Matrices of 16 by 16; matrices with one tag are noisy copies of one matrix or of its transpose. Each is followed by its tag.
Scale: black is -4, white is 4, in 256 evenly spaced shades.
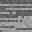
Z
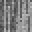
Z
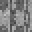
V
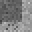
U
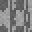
V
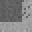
U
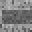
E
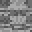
V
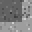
U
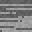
Z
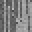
Z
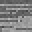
Z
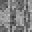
V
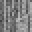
Z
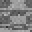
V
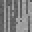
Z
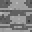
V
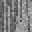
Z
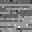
Z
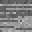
Z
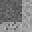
U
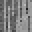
Z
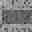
E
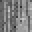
Z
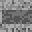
E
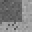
U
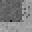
U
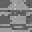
V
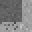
U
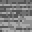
Z
